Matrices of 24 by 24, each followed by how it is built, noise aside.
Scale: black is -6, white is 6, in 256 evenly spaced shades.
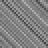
Toeplitz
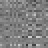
low rank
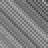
Toeplitz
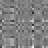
low rank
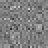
low rank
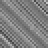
Toeplitz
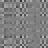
low rank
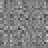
low rank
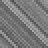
Toeplitz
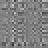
low rank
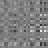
low rank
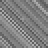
Toeplitz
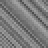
Toeplitz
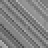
Toeplitz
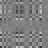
low rank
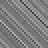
Toeplitz
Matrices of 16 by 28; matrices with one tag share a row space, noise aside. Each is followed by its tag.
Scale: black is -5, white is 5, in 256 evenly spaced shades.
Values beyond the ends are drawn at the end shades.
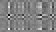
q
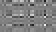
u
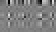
q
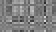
u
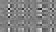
q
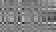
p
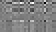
u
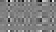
q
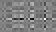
u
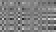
p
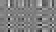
q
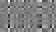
q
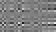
p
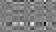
u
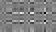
u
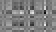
u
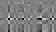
q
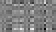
u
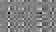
q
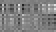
p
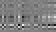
p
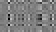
q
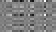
u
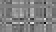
u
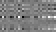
p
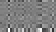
q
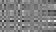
p
